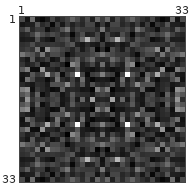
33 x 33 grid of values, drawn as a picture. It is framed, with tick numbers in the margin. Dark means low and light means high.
It mirrors both left to right and top to bottom. There is no seam. The grain is fine, like static. Most values sit low, with a long tail of high ones. No overall slope runs across the table. Overall the values sit about 20% of the way up the scale.
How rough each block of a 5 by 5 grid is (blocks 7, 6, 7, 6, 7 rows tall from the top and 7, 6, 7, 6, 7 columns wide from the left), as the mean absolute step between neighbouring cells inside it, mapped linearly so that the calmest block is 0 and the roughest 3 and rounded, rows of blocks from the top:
1 0 2 0 1 / 3 3 1 3 3 / 1 1 3 1 1 / 3 3 1 3 3 / 1 0 2 0 1
